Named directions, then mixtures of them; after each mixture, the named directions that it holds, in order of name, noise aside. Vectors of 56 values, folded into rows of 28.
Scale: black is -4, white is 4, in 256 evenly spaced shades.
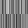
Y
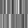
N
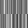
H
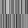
Y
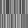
Y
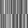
H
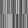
H, N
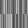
H, N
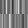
N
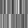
N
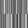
H
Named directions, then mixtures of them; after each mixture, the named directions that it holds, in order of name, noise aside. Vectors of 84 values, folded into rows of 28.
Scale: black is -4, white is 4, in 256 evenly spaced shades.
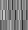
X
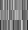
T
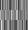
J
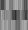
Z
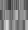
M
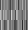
J, X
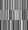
T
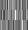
T, X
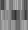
Z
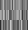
T, X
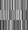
T, X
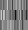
X, Z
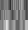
M, Z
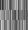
J, Z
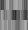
Z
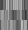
T, Z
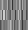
X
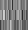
T, X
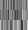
T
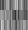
J, Z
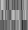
X, Z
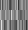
J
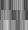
M, Z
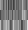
M, T
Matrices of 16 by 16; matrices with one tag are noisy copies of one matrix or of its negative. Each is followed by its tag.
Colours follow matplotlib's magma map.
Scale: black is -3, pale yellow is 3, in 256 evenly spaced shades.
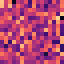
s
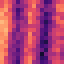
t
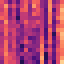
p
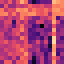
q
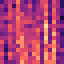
p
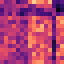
q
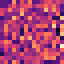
s
